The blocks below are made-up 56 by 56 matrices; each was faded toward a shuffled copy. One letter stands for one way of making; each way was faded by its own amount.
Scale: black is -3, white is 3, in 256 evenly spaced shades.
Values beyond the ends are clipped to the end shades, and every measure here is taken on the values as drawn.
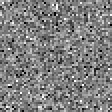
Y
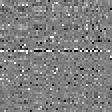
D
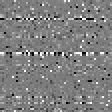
D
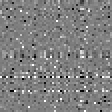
D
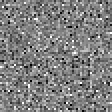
Y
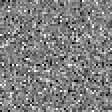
Y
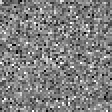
Y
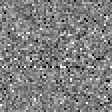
Y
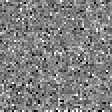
Y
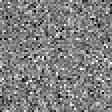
Y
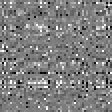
D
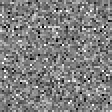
Y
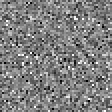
Y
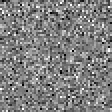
Y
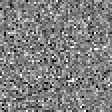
Y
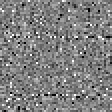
Y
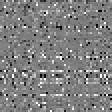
D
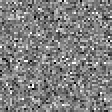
Y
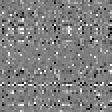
D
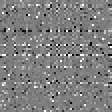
D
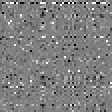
D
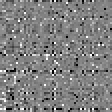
D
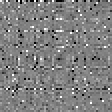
D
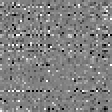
D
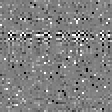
D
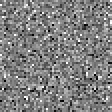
Y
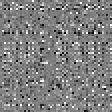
D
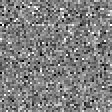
Y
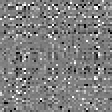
D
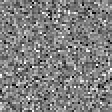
Y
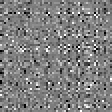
D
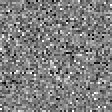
Y
